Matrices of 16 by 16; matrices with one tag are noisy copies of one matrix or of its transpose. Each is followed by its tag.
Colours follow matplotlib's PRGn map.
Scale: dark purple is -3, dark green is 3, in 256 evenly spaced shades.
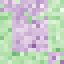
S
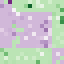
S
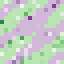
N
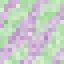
N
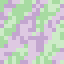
N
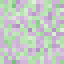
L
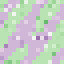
N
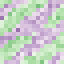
N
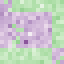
S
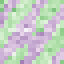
N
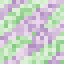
N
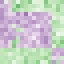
S
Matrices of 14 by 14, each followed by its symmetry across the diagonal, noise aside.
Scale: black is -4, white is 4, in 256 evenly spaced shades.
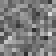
neither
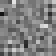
antisymmetric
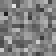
antisymmetric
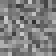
antisymmetric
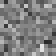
antisymmetric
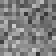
antisymmetric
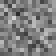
antisymmetric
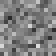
neither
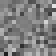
antisymmetric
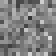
neither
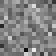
neither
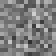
neither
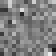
antisymmetric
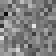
neither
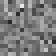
neither
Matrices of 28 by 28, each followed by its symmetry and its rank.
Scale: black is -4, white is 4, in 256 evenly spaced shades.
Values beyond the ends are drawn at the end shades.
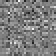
neither, rank five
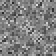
symmetric, full rank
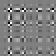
symmetric, rank one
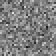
symmetric, full rank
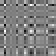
symmetric, rank one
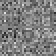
neither, rank five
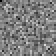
symmetric, full rank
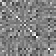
symmetric, rank five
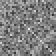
symmetric, full rank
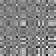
symmetric, rank two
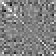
symmetric, rank five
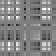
symmetric, rank one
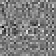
neither, rank five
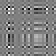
symmetric, rank one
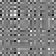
symmetric, rank two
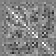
symmetric, rank five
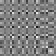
symmetric, rank two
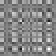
symmetric, rank two
